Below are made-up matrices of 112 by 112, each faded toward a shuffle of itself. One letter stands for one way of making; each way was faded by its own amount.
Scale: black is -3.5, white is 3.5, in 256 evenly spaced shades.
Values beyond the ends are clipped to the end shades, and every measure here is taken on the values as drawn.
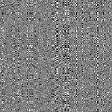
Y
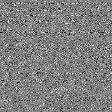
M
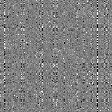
Y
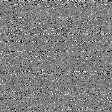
M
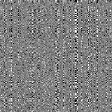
Y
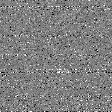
M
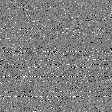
M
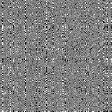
Y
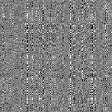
Y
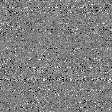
M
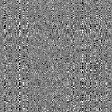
Y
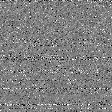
M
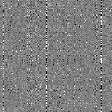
Y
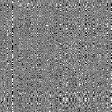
Y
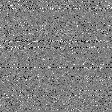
M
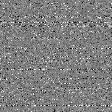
M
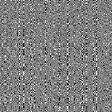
Y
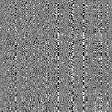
Y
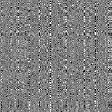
Y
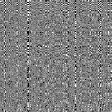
Y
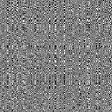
Y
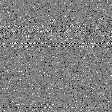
M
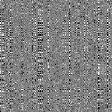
Y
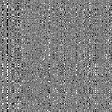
Y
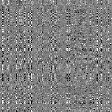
Y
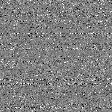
M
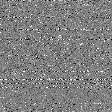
M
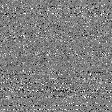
M
